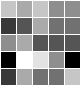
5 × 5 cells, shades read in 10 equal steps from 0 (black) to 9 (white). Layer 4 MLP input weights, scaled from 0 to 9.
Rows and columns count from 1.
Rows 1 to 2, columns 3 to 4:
7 5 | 6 4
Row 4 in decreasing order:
9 8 5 0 0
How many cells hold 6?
4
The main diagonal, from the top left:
7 3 3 5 7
